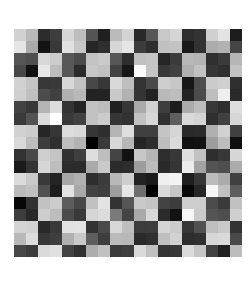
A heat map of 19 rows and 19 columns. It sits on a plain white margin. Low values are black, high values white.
Odd rows or columns: none. Seam: none. Grain: checkered. Mirror symmetry: none. Slope: none.
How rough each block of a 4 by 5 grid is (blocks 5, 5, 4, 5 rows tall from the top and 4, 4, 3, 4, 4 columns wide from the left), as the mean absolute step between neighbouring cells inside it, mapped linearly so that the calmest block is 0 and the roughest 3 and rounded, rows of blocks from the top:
11322
11233
00231
11132
